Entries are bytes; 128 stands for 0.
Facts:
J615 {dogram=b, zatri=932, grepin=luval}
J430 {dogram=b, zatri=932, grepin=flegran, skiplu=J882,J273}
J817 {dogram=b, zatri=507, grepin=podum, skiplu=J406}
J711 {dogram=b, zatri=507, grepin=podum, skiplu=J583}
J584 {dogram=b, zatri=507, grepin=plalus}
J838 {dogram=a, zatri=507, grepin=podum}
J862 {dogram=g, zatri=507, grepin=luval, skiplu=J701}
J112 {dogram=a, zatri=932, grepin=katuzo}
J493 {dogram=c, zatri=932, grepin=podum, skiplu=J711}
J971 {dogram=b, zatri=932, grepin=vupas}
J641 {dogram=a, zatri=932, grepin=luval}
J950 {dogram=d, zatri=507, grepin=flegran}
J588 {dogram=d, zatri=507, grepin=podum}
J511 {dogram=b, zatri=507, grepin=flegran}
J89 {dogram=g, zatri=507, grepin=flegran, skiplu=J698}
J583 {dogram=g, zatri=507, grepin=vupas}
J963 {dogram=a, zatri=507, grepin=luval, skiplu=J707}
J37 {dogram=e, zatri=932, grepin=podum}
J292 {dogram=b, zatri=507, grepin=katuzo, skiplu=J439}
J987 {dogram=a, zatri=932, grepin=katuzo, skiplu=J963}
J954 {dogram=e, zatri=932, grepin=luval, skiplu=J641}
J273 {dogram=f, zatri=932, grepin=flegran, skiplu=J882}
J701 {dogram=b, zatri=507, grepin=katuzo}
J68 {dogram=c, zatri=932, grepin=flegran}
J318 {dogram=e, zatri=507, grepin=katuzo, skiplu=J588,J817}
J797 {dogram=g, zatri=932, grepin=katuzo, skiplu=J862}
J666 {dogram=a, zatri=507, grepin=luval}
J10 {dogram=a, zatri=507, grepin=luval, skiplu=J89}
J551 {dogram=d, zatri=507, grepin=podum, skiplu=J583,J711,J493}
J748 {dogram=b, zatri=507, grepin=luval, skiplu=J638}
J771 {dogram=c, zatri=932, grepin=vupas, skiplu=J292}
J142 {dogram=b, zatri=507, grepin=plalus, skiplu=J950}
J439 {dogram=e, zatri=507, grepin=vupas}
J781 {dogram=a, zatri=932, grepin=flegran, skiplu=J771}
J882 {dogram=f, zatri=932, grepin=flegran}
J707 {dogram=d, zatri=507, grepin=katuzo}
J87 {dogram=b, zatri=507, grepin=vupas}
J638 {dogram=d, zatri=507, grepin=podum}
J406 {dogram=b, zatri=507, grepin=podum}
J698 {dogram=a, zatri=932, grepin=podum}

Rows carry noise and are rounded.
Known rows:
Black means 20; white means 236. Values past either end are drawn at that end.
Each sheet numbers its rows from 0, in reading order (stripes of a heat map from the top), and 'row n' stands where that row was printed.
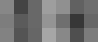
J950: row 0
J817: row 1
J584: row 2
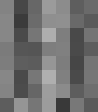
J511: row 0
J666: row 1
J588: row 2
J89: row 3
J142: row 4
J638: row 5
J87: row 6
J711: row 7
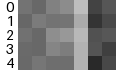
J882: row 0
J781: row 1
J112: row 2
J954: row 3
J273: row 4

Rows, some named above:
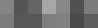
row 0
J584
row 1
J89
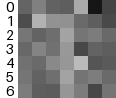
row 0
J771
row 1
J493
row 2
J583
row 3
J551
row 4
J68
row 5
J583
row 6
J142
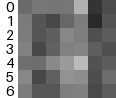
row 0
J430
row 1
J292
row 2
J318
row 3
J748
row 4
J971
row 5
J439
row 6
J89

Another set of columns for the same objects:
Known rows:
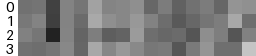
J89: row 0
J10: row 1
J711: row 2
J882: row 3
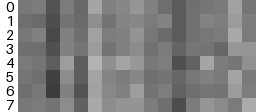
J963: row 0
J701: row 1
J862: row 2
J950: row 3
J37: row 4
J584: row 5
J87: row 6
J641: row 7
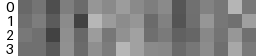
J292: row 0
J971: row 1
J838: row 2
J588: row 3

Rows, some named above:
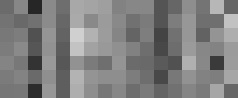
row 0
J318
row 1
J882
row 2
J781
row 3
J954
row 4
J493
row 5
J615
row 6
J142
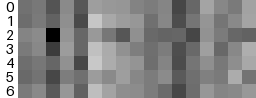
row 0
J112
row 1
J771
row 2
J551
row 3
J430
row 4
J771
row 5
J292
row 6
J954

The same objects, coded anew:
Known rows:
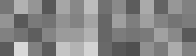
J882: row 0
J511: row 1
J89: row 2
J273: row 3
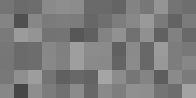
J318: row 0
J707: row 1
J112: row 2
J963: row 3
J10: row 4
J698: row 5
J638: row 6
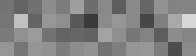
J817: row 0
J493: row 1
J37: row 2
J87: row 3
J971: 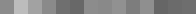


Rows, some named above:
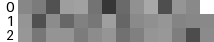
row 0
J711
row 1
J584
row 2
J87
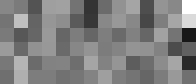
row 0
J711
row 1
J493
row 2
J292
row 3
J439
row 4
J781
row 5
J954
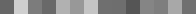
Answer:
J430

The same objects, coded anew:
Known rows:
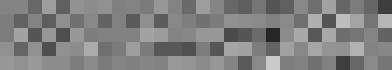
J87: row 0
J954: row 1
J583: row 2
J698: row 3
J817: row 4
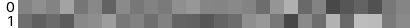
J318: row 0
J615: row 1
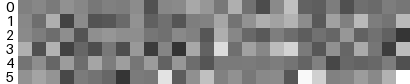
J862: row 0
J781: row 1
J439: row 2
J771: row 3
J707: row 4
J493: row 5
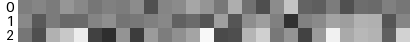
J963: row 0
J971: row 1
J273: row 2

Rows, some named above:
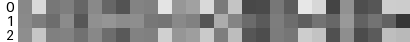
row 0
J711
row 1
J439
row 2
J551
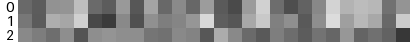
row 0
J882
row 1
J430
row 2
J439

